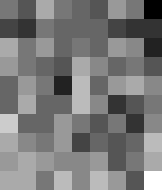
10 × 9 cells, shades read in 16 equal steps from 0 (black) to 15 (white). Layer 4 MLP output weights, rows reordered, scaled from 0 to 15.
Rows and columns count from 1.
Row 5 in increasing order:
2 6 6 7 8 9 9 10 11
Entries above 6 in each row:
5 1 6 5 6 4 5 5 8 8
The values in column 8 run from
3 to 10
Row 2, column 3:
7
